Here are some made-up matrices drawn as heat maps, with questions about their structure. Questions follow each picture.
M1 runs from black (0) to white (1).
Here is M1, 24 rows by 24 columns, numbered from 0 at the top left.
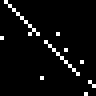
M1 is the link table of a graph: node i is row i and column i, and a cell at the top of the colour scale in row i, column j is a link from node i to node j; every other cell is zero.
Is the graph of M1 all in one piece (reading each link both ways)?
no
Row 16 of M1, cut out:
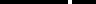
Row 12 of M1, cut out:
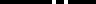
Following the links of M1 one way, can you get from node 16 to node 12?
yes
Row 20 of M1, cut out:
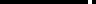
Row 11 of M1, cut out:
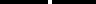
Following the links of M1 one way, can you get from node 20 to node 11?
no
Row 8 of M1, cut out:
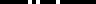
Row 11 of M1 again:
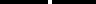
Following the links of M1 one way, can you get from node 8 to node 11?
yes
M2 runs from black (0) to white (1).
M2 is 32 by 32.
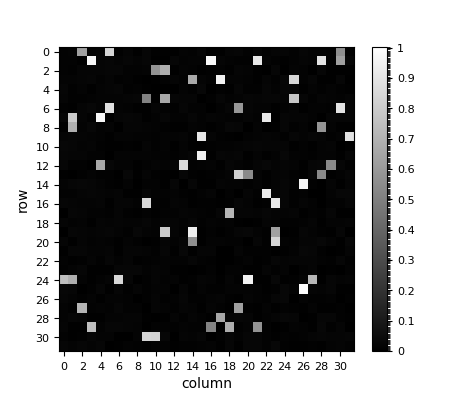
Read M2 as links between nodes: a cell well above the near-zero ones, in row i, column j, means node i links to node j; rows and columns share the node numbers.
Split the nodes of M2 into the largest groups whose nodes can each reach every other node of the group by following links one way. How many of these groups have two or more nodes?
0
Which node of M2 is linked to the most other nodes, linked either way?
node 1
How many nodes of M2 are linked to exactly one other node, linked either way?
1
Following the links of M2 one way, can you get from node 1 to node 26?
yes
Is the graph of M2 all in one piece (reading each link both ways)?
yes
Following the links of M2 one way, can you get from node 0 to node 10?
yes
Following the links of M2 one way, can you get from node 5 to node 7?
no
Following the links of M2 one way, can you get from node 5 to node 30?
no
